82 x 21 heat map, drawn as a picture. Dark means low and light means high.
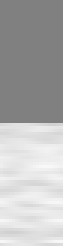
It is made of 2 by 1 panels. Panel 1,1: middling, flat. Panel 2,1: very high, streaked across, faint in contrast.
